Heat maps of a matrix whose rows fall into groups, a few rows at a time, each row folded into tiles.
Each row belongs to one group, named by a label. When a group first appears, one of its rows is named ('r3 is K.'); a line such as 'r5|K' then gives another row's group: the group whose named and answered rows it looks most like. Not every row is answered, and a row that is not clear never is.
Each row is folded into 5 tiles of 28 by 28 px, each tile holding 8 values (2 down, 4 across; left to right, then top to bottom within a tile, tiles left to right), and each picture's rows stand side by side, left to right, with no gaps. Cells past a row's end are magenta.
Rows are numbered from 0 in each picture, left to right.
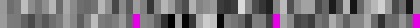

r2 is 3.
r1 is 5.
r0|5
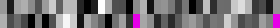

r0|5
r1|3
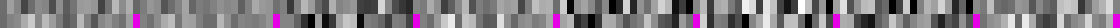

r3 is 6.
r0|6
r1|6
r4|3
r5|5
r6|3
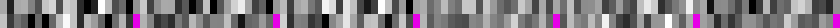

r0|5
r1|3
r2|5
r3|5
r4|6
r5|3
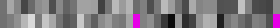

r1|5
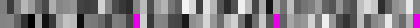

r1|5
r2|6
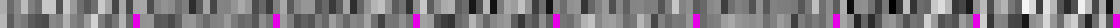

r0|5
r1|3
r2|3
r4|6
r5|6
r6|3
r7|5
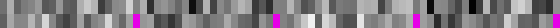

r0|6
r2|6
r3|3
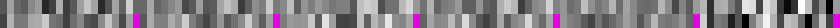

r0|6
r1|6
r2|6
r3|6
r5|5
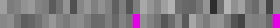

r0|3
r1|3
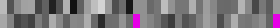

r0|3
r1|5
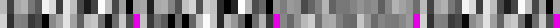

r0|5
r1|5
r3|5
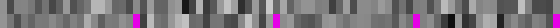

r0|3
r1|6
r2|3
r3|5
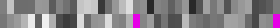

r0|6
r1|3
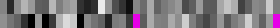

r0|5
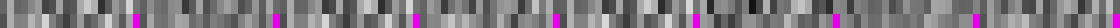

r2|6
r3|6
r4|6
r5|3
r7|6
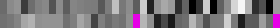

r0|6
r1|3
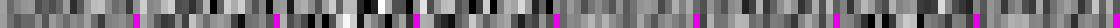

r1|3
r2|5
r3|3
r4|6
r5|6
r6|5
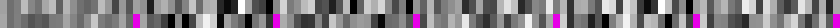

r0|5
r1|5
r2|3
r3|6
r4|5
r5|5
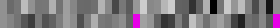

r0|5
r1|3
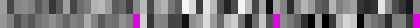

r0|3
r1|5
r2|5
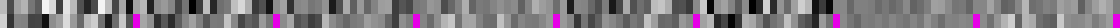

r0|5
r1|3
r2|3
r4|3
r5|3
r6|3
